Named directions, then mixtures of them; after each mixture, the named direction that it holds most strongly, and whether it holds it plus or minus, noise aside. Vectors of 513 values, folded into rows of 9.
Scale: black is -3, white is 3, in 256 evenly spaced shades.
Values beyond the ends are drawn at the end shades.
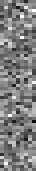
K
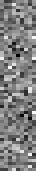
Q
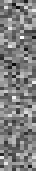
K, plus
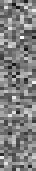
K, plus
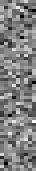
K, minus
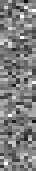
K, plus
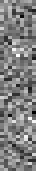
Q, minus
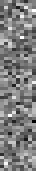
K, plus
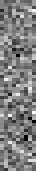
Q, plus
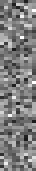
K, plus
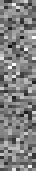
Q, plus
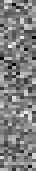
Q, minus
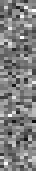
K, plus
